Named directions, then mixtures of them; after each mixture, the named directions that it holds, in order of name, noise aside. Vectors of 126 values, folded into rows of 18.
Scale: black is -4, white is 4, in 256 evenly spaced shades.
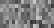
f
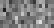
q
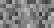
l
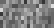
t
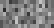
f, q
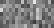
f, t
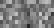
l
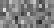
q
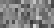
f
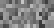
f, l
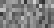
q, t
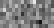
f, q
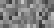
f, l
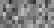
l, q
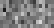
q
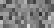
l, t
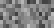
l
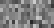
f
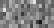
f, q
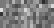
l, t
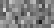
q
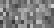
q, t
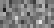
q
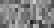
f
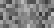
l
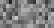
l, q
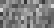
t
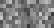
l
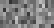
f, q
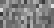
t
